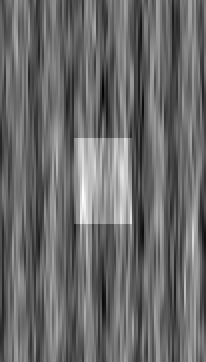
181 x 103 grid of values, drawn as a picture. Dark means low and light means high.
Odd patch: higher, in the centre. Ninth with the highest average: centre. Stripes: upright, repeating 6 times. Slope: none. Average level on the scale: 40%.
